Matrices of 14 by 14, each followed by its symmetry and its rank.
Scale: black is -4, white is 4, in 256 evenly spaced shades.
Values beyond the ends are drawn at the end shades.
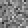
neither, full rank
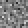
antisymmetric, full rank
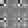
symmetric, rank two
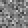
antisymmetric, full rank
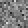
neither, full rank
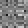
neither, rank two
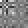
symmetric, rank two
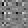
neither, rank two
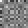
symmetric, rank two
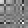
symmetric, rank two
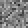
neither, full rank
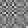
symmetric, rank two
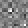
symmetric, rank two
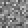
neither, full rank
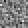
antisymmetric, full rank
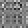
neither, rank two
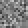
antisymmetric, full rank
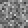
neither, full rank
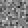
antisymmetric, full rank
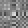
symmetric, rank two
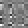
neither, rank two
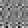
neither, rank two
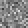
neither, full rank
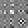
symmetric, rank two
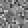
antisymmetric, full rank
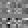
neither, rank two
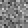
antisymmetric, full rank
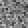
neither, full rank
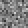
antisymmetric, full rank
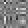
neither, rank two
